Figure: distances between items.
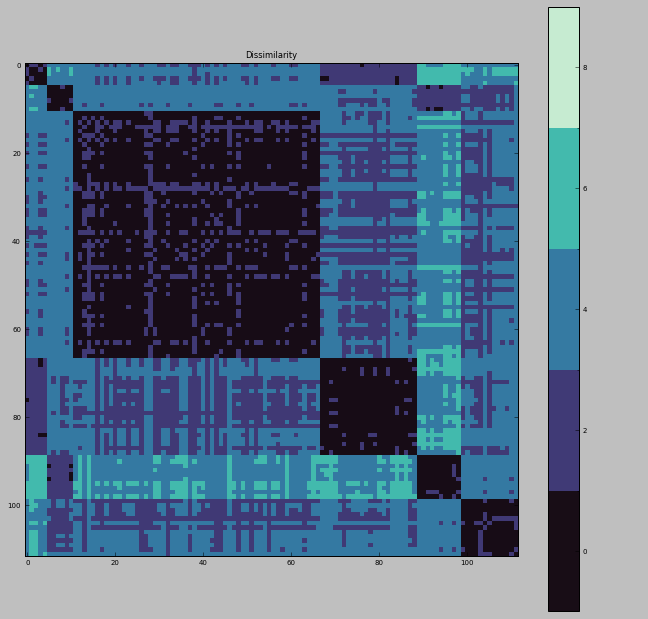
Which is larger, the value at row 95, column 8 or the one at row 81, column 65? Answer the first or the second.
the second
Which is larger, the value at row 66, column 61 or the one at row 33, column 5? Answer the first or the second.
the second
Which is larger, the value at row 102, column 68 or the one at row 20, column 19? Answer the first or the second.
the first
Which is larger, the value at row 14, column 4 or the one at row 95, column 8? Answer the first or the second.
the first
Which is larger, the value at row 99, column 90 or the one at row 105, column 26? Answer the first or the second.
the first
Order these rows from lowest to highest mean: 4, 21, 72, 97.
21, 72, 4, 97
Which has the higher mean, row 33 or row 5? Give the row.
5
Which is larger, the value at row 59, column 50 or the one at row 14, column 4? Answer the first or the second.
the second
